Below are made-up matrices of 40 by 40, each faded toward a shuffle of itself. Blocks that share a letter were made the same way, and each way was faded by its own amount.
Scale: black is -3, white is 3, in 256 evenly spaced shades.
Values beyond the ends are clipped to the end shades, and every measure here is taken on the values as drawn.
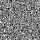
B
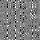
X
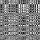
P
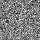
B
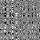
X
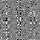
X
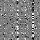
X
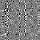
X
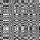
P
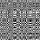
P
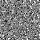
B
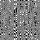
X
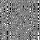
X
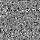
B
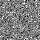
B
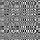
P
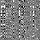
X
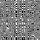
X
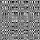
P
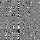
X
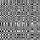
P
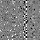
X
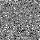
B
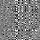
X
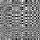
P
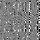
X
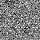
B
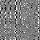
X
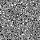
B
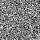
B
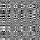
P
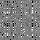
X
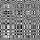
P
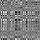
P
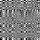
P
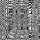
X
